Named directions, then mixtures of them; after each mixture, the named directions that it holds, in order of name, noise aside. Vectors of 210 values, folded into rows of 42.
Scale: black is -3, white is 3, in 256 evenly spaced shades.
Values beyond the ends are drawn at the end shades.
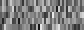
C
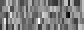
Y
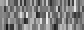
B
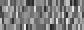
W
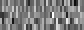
C, W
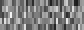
W, Y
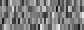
C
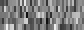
B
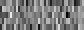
C, W, Y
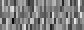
C, W, Y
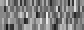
B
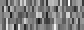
B, Y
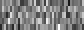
B, C, Y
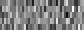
W, Y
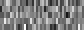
B, W, Y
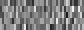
W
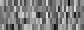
B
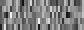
C, Y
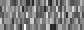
B, W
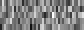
C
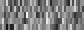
B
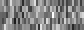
C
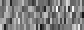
C, W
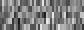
B, C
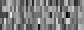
C, W, Y
